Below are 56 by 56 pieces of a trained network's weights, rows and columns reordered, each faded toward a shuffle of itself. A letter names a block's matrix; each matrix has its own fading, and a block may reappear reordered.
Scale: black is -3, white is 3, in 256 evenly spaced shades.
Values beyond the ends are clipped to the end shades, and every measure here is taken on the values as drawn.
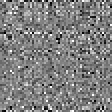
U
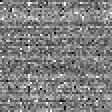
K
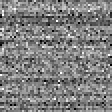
K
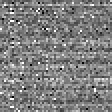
K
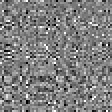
U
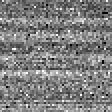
K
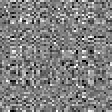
U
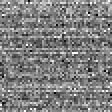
K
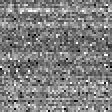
K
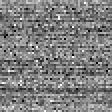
K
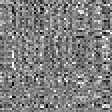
U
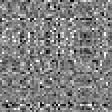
U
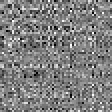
U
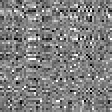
U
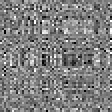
U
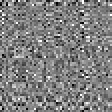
U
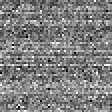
K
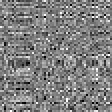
U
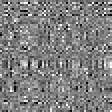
U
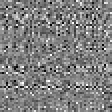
U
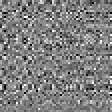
U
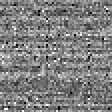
K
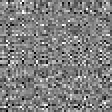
U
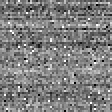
K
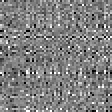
U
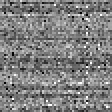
K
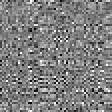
U
